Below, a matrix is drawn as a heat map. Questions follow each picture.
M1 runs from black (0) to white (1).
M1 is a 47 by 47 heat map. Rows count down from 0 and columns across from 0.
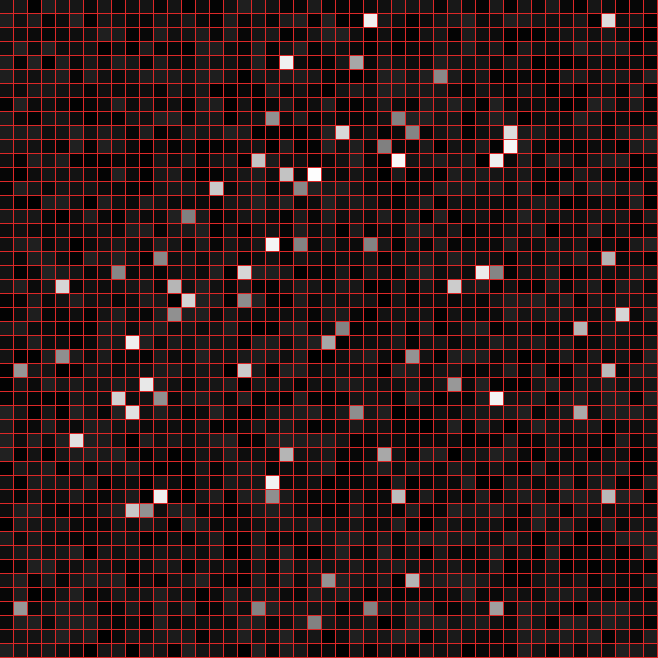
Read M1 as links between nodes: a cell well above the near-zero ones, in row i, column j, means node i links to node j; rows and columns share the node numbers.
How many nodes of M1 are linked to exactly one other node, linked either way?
5
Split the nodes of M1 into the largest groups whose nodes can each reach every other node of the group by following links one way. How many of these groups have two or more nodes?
3
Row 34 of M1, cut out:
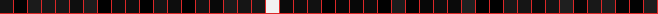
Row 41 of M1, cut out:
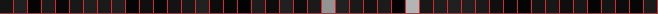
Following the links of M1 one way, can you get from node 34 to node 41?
no
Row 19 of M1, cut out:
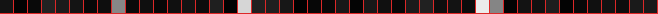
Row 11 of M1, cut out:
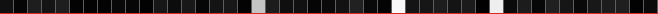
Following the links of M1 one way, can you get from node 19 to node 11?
yes
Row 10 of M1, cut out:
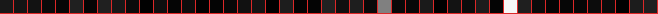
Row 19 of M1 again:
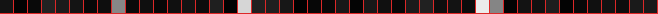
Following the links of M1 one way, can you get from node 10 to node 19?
no
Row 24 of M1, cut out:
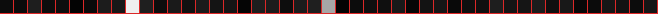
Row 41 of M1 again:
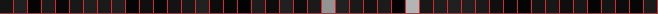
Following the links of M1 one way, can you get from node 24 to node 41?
yes
